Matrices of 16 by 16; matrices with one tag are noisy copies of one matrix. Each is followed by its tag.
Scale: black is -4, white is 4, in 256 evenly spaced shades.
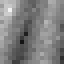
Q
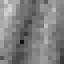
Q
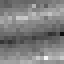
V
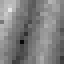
Q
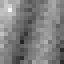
Q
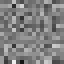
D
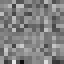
D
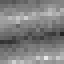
V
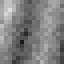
Q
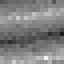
V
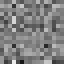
D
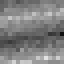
V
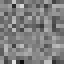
D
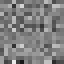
D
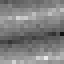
V
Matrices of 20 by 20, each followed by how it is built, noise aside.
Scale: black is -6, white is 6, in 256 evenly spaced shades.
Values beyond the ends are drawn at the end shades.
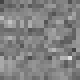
low rank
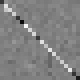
diagonal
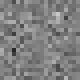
low rank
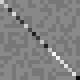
diagonal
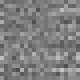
low rank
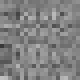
low rank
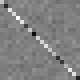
diagonal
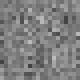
low rank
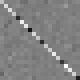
diagonal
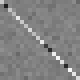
diagonal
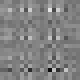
low rank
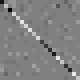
diagonal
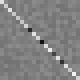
diagonal
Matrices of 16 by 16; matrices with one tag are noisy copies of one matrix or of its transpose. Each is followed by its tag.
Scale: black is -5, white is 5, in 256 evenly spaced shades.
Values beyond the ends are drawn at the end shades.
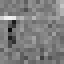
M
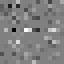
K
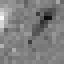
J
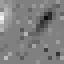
J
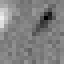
J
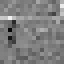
M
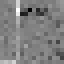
M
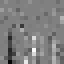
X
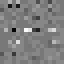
K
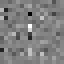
K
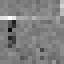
M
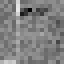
M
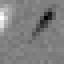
J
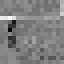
M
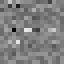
K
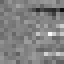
X
